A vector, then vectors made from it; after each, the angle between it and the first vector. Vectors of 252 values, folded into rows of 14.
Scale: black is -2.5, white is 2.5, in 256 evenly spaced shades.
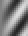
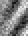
nearly parallel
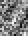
partly aligned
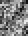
partly opposed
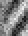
nearly parallel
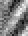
nearly parallel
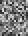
orthogonal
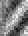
nearly parallel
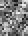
partly aligned
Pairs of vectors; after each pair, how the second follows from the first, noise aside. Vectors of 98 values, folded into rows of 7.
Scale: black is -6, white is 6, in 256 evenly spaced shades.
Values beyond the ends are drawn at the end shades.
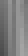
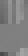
partly zeroed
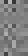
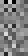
scaled up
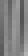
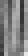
scaled up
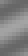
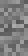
sign-scrambled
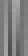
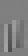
partly zeroed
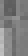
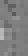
partly zeroed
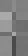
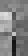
scaled up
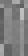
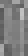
copied
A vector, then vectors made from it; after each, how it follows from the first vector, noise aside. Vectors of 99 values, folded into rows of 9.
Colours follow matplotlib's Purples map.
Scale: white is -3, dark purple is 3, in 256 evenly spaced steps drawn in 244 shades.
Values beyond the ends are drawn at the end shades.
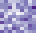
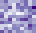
copied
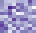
sign-scrambled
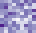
reversed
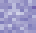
shrunk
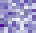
reversed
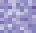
shrunk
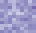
shrunk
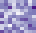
copied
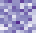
wrapped around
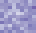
shrunk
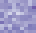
shrunk
